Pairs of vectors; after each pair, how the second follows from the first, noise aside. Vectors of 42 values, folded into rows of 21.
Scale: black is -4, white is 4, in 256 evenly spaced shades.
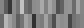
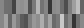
reversed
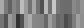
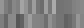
shrunk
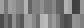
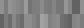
shrunk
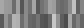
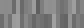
shrunk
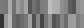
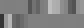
partly zeroed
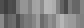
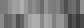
reversed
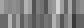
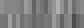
shrunk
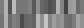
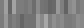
shrunk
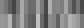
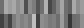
reversed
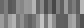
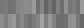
shrunk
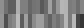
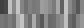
reversed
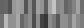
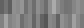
shrunk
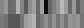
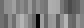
reversed
